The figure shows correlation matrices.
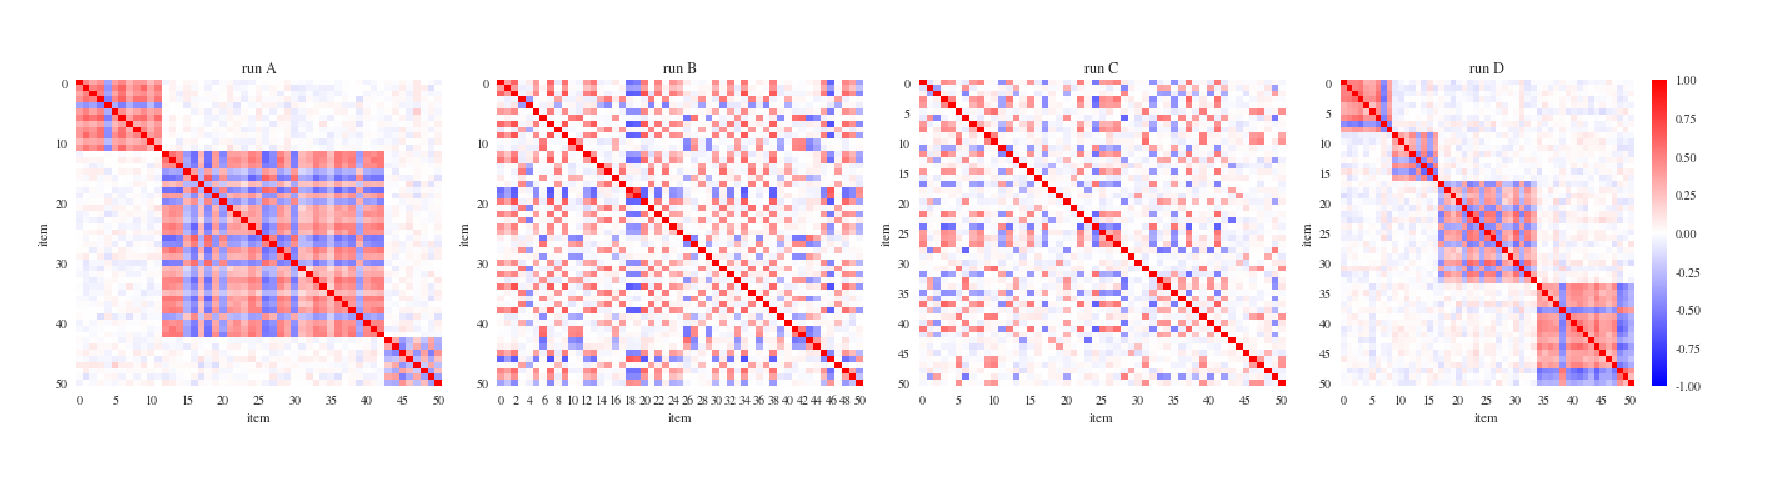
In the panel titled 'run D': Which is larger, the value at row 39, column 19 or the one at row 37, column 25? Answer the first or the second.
the second
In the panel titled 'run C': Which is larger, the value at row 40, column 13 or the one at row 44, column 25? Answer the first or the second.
the first
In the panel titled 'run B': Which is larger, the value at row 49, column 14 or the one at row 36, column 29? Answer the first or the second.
the first
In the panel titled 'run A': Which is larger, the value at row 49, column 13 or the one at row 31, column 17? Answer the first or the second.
the second
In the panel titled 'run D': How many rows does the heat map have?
51
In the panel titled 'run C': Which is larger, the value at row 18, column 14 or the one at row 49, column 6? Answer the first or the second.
the first
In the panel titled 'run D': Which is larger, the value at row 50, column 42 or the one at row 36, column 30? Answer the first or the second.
the second
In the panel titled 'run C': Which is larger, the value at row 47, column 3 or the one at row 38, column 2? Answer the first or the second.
the first
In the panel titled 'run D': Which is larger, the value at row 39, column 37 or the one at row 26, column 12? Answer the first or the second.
the first
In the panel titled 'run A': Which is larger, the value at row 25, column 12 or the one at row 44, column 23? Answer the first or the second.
the first
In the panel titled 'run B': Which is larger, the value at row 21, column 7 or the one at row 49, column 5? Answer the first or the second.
the second
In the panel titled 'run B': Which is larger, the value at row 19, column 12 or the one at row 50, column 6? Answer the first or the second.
the second
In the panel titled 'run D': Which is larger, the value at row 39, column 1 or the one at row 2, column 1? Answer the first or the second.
the second
